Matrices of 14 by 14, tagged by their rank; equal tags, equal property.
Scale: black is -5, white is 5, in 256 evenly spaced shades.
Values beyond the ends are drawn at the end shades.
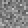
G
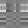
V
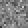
G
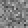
G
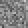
G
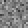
G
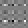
V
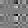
V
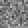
G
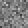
G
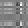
V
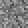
G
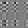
V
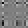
V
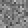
G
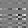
V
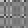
V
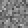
G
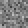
G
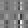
V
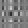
V
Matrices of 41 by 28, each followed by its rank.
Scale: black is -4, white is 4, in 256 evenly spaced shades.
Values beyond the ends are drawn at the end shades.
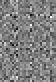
five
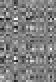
three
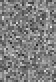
full rank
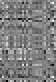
three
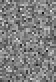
full rank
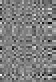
three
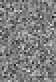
full rank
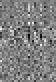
five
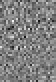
five
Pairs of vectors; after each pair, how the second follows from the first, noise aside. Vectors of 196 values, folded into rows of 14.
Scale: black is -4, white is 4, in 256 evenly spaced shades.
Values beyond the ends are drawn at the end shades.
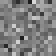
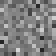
shuffled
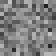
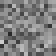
shuffled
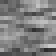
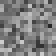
shuffled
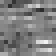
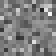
shuffled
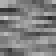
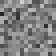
shuffled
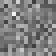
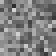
shuffled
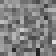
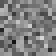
shuffled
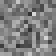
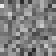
shuffled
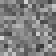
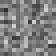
shuffled
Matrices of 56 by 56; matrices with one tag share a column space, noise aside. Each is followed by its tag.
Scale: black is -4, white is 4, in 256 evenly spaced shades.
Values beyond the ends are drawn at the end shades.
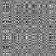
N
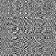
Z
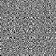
Z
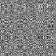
N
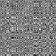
Z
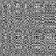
N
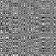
Z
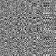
Z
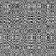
N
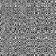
Z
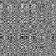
N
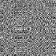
Z
